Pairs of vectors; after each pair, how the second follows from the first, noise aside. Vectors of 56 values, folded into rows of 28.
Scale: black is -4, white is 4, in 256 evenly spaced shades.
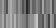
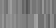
shrunk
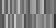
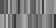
sign-scrambled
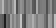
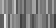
sign-scrambled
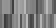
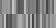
sign-scrambled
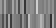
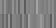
shrunk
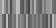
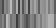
sign-scrambled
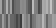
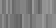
shrunk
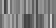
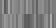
shrunk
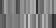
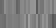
shrunk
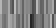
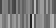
sign-scrambled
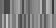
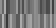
sign-scrambled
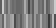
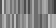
sign-scrambled
